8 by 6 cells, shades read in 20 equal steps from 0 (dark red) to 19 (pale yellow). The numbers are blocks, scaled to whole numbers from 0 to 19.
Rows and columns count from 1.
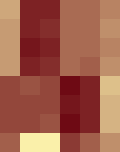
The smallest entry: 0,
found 2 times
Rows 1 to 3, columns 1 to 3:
13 2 2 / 12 2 3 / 12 1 2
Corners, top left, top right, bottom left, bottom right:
13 10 7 11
